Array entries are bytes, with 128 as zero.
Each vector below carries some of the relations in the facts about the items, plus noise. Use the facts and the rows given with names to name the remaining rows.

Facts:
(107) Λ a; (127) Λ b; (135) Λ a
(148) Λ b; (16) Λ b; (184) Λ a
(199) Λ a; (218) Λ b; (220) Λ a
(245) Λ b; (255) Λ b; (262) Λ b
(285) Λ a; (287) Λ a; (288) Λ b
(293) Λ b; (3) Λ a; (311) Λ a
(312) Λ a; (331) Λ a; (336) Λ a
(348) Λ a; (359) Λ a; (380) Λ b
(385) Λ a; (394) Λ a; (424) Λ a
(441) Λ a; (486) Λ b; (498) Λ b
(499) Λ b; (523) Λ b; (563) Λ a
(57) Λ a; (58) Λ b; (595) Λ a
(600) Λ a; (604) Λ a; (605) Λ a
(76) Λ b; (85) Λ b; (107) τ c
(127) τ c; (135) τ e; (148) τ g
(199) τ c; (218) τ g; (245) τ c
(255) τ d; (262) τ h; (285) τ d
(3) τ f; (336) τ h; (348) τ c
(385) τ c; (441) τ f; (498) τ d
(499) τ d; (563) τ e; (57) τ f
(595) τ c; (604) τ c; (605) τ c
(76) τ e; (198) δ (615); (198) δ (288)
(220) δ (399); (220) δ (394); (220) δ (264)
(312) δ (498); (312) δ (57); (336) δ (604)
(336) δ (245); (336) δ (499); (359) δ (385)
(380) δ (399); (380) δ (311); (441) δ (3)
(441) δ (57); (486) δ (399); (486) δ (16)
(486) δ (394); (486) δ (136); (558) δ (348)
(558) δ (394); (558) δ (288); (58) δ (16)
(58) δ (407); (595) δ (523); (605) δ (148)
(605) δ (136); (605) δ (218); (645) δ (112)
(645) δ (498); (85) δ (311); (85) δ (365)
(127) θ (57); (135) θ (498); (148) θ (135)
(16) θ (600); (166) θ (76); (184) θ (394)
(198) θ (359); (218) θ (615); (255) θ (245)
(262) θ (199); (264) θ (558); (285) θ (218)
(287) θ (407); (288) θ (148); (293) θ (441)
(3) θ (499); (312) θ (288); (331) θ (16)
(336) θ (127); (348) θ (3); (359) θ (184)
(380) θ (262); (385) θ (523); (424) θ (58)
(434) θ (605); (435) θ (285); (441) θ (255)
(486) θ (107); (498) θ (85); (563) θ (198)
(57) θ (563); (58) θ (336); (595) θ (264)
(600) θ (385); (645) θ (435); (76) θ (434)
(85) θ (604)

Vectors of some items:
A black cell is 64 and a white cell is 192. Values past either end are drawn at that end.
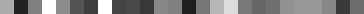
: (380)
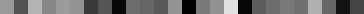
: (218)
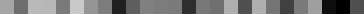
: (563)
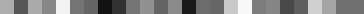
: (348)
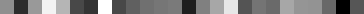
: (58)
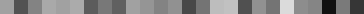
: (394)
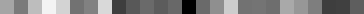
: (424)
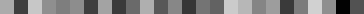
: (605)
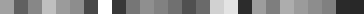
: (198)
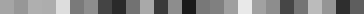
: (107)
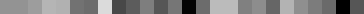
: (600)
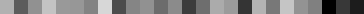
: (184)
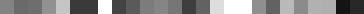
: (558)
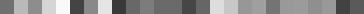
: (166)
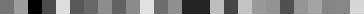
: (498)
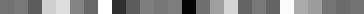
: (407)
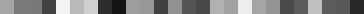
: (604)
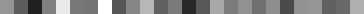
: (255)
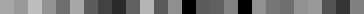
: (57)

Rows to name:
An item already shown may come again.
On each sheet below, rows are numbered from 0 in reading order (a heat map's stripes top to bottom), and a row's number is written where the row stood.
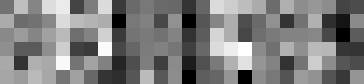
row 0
(166)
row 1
(245)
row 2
(523)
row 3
(558)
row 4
(595)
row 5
(57)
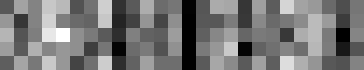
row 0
(112)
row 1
(441)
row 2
(262)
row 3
(218)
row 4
(112)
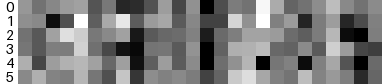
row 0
(3)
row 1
(499)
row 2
(76)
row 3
(148)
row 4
(127)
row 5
(615)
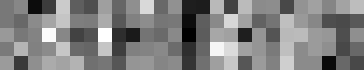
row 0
(498)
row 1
(311)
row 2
(645)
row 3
(615)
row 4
(394)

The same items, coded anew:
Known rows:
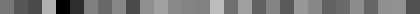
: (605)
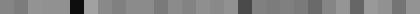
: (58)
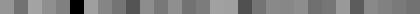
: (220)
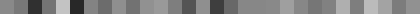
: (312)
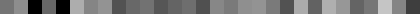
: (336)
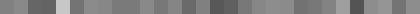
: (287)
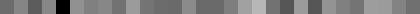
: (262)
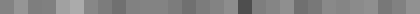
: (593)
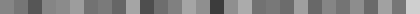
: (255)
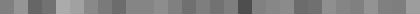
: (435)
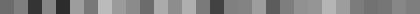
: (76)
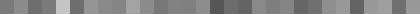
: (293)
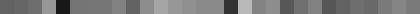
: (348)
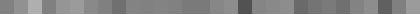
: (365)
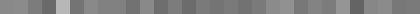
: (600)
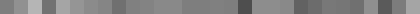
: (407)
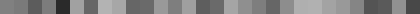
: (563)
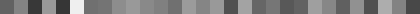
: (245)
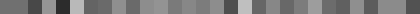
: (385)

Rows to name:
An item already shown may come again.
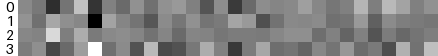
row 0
(312)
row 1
(220)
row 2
(311)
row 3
(499)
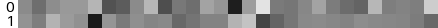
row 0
(498)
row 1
(85)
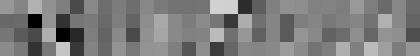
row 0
(198)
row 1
(595)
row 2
(605)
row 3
(312)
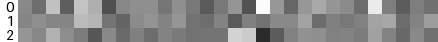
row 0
(57)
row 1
(112)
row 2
(198)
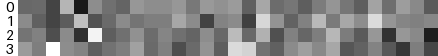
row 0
(127)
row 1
(441)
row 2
(604)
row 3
(394)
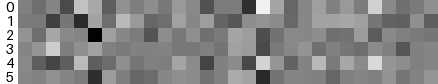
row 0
(3)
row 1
(135)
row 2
(220)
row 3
(615)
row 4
(441)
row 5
(558)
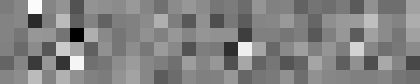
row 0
(16)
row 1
(645)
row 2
(486)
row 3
(3)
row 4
(245)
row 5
(523)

